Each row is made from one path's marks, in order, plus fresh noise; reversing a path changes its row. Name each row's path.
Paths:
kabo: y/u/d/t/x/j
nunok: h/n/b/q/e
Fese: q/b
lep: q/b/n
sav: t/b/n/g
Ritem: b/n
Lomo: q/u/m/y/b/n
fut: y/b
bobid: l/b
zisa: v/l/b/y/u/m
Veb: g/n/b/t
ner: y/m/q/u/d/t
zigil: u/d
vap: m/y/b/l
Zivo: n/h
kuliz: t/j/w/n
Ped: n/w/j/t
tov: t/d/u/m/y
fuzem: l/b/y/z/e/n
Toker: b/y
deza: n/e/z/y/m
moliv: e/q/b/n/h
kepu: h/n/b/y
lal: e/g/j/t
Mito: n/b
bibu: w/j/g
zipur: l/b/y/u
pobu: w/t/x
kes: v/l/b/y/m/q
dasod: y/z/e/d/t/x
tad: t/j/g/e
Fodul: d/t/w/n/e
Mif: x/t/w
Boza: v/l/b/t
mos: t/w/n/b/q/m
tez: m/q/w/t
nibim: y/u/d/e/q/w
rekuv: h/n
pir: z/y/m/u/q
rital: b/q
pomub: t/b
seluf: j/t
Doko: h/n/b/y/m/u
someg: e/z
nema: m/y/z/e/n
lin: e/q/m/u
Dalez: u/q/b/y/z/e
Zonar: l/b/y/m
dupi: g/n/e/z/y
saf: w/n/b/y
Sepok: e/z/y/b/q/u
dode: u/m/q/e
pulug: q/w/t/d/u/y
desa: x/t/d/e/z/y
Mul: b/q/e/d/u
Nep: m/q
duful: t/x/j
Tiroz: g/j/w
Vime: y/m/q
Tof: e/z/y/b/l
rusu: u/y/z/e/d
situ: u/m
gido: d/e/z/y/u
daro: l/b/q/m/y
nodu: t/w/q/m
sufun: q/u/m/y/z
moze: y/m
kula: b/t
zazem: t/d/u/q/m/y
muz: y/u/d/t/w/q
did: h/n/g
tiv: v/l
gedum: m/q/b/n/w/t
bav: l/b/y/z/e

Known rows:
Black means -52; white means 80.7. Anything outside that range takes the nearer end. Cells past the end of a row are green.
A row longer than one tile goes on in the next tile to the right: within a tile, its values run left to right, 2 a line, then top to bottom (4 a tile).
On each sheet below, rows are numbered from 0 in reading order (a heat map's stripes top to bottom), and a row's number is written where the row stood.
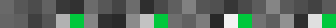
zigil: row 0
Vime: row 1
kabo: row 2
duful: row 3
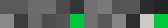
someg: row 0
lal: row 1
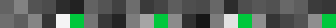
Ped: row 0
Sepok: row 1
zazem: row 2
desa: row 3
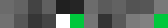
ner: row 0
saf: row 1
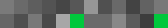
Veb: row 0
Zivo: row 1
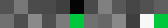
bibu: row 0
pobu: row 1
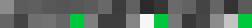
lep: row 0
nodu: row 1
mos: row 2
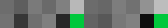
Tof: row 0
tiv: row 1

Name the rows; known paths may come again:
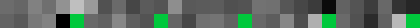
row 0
tiv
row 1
rekuv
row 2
lep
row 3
kuliz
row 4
Mul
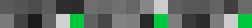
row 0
pulug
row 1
bobid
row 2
moze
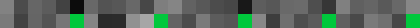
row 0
nema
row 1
daro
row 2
sav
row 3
someg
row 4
Mito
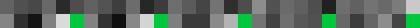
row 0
zazem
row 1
pir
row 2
Nep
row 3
fuzem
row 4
vap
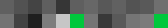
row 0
Doko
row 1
saf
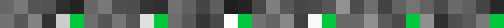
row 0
lal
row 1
gedum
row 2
ner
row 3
pobu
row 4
Zivo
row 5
dupi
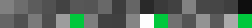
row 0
Veb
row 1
nodu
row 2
Tiroz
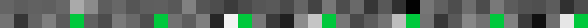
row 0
fut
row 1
Ritem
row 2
kabo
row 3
zisa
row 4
nibim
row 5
rital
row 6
tov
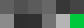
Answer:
deza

